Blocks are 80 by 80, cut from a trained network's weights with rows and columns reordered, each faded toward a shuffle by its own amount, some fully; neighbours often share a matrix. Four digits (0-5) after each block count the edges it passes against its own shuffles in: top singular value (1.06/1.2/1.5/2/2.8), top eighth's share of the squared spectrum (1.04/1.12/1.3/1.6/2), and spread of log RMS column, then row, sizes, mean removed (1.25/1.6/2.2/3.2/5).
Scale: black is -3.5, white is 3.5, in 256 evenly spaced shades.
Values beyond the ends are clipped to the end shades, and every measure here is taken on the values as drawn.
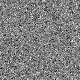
1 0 0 0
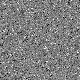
0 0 0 0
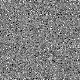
2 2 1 1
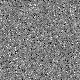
0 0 0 0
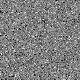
2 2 0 1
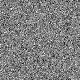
2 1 0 0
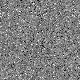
0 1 0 0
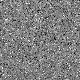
0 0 0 0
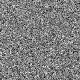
2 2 0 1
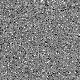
1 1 0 1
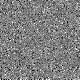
2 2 0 2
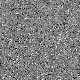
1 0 0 0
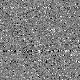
2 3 1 2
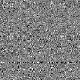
3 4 2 2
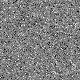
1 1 0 0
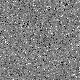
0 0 0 0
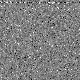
2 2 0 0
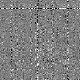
4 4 3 2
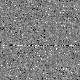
3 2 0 1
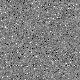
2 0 0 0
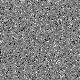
1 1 0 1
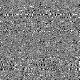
3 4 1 3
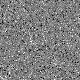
0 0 0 0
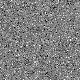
1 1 0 1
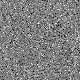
1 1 0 1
